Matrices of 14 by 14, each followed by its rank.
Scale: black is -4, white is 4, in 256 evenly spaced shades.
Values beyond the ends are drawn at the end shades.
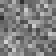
full rank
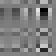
one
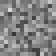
full rank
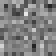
three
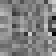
three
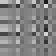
one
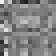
three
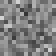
full rank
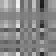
one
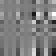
one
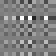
one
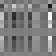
one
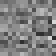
three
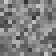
full rank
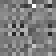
three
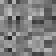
three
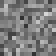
full rank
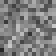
full rank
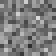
full rank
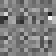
three
